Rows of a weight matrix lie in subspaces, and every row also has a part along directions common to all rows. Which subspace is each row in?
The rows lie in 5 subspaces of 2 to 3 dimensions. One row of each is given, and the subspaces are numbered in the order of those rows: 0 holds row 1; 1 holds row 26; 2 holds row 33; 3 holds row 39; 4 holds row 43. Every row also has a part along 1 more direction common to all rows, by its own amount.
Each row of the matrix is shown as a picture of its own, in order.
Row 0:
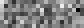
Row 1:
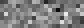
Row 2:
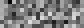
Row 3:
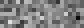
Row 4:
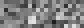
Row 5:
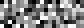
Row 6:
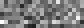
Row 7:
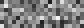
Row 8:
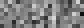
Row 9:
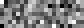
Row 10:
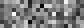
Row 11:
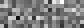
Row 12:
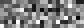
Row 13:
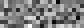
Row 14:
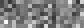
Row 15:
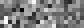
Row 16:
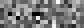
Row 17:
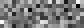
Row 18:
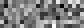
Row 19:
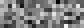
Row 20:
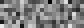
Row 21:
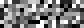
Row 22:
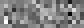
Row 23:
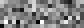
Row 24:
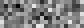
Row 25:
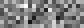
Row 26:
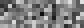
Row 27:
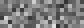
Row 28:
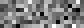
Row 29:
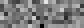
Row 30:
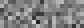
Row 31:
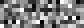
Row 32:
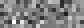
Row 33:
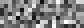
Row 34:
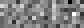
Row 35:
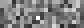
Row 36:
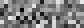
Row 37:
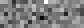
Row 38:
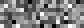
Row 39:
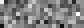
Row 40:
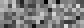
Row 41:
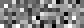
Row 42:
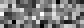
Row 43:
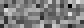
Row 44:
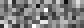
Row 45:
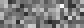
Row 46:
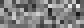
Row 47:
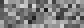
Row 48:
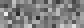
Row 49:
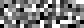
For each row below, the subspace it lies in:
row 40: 1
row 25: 3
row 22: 4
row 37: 0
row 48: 2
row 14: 1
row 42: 1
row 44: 3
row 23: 4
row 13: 0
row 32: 0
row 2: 3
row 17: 3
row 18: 4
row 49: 4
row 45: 4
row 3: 0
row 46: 3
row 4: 3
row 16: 2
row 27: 4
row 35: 2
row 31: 4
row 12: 4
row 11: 2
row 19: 1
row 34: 1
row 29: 0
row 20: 1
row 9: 3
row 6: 0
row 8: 1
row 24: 2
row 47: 3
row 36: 2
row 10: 3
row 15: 4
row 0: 0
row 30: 2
